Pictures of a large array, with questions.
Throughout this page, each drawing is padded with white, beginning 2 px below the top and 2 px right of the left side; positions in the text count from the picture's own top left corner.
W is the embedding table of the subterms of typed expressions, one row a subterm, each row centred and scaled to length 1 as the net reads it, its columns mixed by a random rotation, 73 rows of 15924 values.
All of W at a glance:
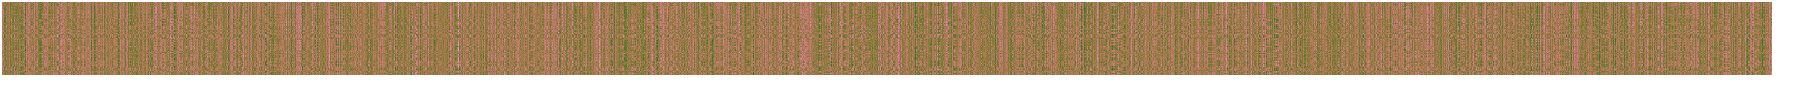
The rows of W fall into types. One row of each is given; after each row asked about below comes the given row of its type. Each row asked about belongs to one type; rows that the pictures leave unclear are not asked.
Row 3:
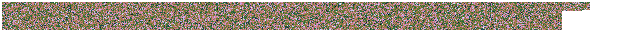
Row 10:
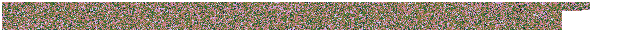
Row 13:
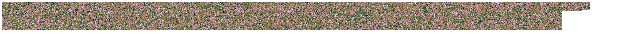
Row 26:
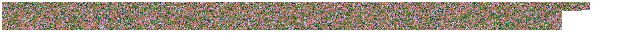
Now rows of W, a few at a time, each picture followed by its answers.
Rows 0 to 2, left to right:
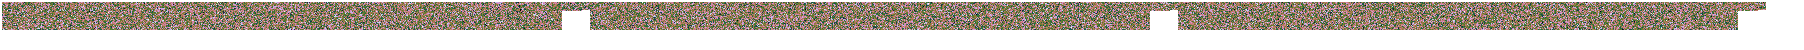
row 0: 10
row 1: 3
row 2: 13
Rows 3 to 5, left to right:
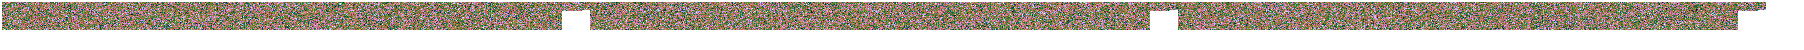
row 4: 13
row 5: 10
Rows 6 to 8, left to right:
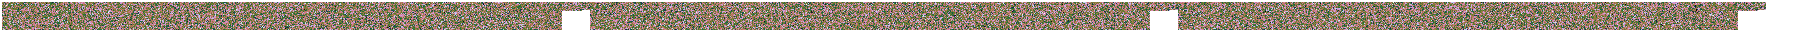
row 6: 3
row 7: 13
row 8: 10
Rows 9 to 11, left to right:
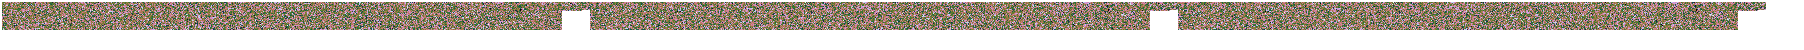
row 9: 10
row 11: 10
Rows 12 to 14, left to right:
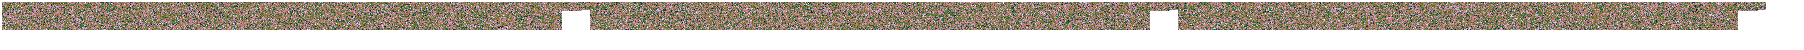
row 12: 13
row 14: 10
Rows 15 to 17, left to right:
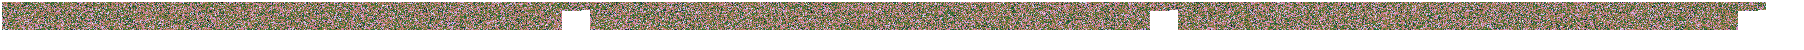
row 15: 26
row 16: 13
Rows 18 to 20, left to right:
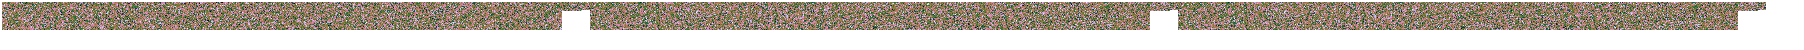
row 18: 26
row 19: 3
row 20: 3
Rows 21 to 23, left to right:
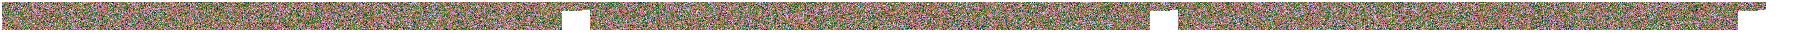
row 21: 13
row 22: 3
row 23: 10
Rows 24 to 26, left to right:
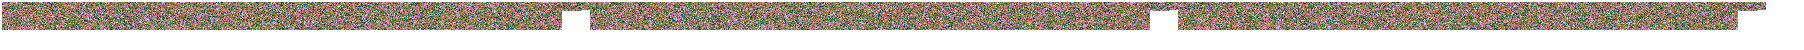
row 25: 10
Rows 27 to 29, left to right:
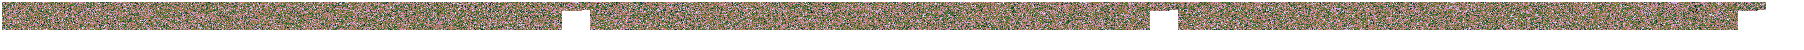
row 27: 3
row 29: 10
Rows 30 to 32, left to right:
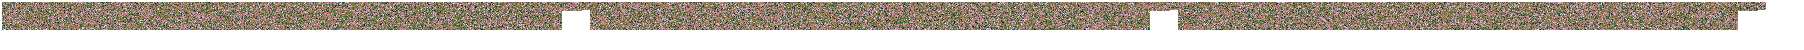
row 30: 3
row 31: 13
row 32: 10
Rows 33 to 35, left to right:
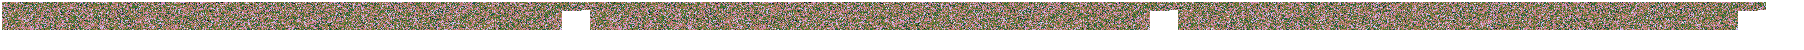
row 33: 26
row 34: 26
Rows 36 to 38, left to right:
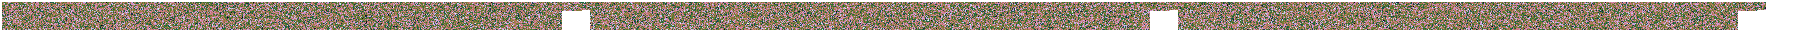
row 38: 13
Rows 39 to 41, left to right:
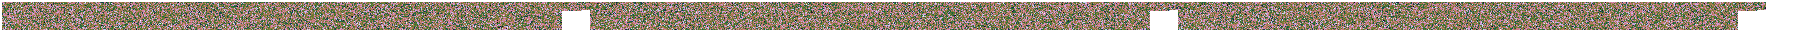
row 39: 13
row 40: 13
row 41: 13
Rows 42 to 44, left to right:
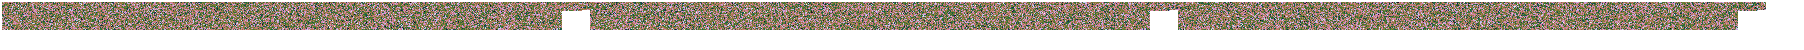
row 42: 13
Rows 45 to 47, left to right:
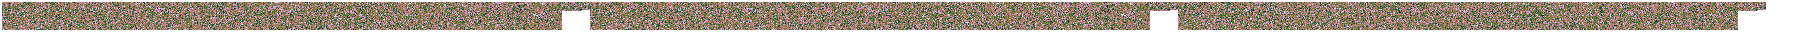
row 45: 10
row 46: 10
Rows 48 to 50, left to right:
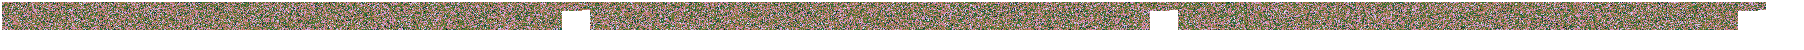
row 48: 13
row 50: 3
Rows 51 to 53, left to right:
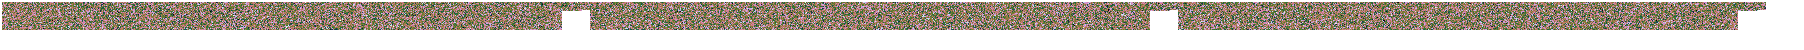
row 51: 26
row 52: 10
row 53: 26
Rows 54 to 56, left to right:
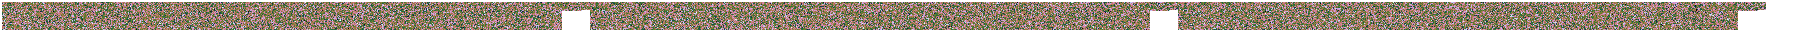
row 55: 10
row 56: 10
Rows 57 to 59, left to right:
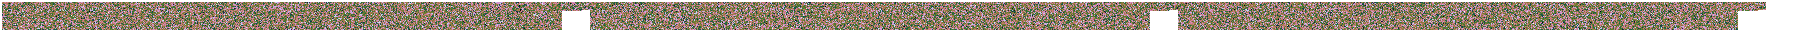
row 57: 10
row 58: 13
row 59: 13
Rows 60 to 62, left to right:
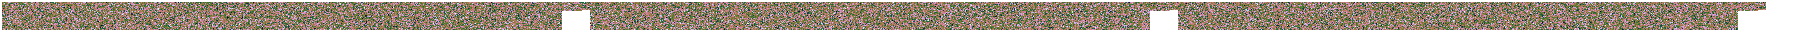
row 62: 13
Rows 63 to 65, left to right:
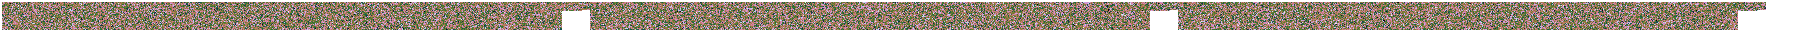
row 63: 13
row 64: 10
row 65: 26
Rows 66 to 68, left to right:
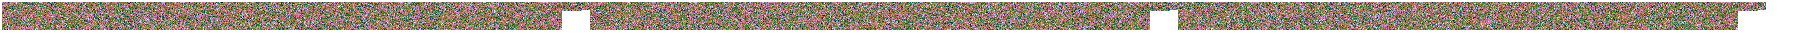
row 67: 10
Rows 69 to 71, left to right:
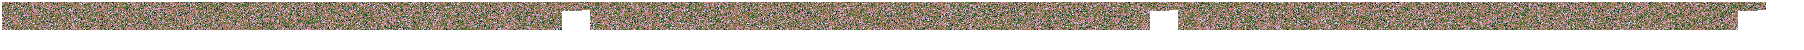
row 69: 13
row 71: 26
